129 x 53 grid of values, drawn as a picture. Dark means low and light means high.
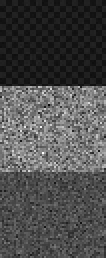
It is made of 3 by 1 panels. Panel 1,1: very low, checkered, faint in contrast. Panel 2,1: middling, fine-grained, strong in contrast. Panel 3,1: low, fine-grained.
